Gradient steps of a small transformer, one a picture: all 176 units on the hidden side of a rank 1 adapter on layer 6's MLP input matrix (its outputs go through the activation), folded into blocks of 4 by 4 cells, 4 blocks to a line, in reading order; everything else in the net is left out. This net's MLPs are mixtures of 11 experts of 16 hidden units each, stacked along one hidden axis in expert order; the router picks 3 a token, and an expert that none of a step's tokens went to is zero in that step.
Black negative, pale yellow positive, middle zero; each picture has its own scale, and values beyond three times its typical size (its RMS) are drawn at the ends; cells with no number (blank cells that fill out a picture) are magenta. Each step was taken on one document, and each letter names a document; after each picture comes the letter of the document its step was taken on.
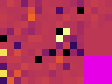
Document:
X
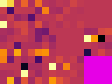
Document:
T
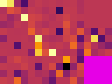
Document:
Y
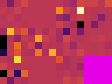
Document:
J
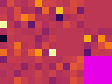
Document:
T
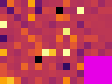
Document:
X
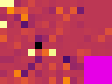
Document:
Y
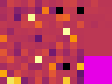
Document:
X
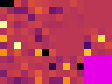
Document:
T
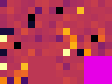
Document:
X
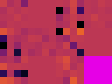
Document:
J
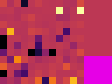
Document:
J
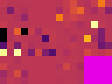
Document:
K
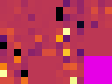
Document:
J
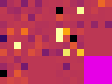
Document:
X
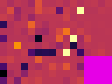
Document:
X
